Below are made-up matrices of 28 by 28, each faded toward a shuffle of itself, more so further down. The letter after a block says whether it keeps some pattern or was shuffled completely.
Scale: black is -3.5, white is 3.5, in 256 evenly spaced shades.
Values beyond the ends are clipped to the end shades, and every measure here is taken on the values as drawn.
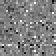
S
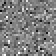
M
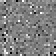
S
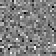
S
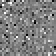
S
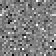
M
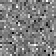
S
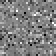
S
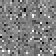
S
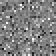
S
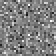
S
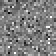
M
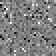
M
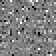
S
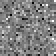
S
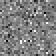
M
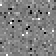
S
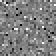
M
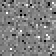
S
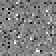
M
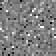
M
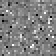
M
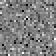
M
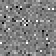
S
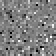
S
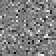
S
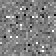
S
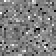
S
